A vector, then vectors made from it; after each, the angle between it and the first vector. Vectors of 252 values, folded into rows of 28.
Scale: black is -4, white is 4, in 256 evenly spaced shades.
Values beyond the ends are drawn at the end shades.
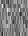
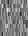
nearly parallel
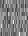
partly opposed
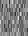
partly opposed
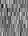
nearly opposite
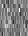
nearly parallel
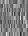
partly opposed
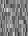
partly aligned
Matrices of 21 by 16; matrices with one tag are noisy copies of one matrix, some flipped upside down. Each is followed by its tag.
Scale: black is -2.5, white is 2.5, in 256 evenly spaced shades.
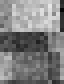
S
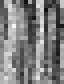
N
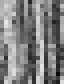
N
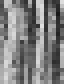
N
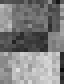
S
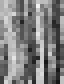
N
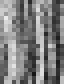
N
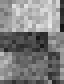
S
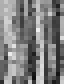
N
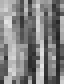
N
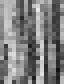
N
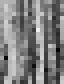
N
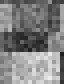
S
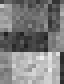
S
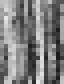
N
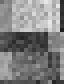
S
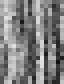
N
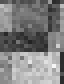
S
